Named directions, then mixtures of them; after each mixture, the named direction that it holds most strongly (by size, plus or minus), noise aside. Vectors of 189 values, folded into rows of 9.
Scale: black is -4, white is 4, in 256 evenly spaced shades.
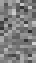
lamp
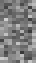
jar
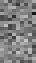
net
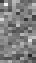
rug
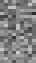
net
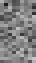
rug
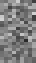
net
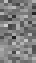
net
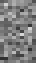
jar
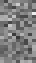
net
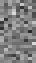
lamp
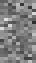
net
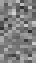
lamp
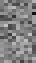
net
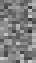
jar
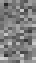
jar
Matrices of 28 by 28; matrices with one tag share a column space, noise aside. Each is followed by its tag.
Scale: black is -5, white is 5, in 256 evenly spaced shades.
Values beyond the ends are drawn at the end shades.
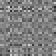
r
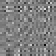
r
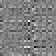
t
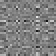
t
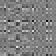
t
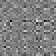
t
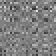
r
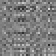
r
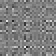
t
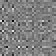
t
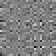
t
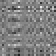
r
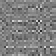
t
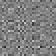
t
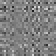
r
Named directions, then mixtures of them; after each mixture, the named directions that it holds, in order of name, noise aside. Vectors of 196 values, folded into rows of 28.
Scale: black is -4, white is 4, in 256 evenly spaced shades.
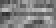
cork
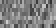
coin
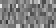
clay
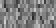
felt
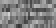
clay, cork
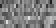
clay, coin, cork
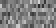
clay, cork, felt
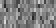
felt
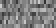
clay, cork, felt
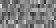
clay, cork, felt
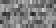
clay, coin, cork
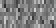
felt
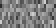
clay, coin, felt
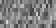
coin
